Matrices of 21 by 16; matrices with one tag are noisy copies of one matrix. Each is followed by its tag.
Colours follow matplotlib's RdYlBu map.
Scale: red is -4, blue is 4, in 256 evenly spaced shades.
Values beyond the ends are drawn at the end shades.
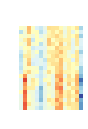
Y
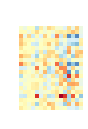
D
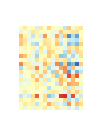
D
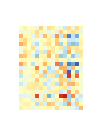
D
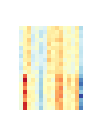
Y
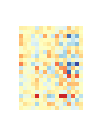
D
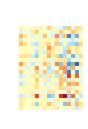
D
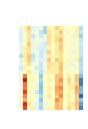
Y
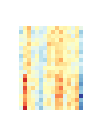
Y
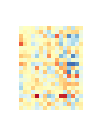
D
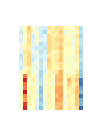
Y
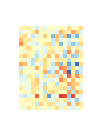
D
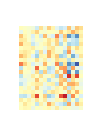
D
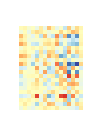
D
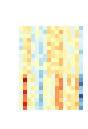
Y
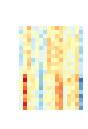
Y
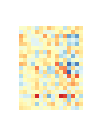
D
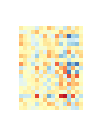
D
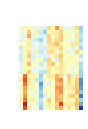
Y
